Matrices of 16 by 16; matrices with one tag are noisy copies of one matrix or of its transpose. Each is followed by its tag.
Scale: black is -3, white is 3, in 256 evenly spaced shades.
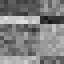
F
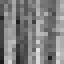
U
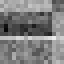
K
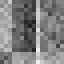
K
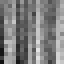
U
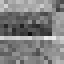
K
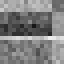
K
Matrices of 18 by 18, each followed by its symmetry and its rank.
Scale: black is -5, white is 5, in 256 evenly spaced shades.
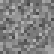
symmetric, full rank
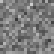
neither, full rank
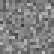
neither, full rank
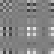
symmetric, rank one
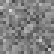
symmetric, full rank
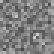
symmetric, full rank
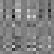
neither, rank two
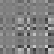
symmetric, rank one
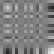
symmetric, rank one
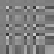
symmetric, rank one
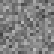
neither, full rank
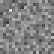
symmetric, full rank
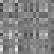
neither, rank two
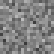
neither, full rank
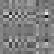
neither, rank two
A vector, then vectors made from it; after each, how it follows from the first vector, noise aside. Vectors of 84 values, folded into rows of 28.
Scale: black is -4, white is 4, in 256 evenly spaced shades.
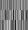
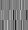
partly zeroed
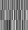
negated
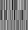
reversed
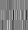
partly zeroed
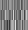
negated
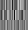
reversed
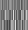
negated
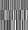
negated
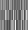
negated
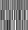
negated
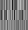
reversed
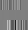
partly zeroed
